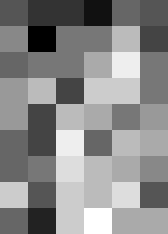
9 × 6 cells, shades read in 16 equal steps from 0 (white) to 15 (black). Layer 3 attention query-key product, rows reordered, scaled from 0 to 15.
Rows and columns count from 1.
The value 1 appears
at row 3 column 5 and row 6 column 3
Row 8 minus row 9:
-6 -3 0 4 -3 5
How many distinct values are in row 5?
5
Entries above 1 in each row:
6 6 5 6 6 5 6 6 5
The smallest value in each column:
3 4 1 0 1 5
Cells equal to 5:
6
